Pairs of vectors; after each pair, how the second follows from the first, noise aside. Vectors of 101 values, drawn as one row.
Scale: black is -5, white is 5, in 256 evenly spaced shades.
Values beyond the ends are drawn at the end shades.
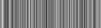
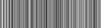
sign-scrambled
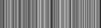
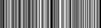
scaled up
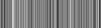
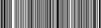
scaled up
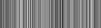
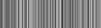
sign-scrambled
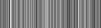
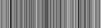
negated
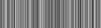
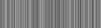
shrunk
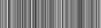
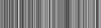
wrapped around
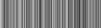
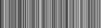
negated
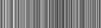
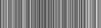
wrapped around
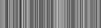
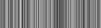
negated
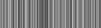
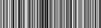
scaled up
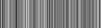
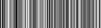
scaled up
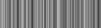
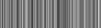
sign-scrambled
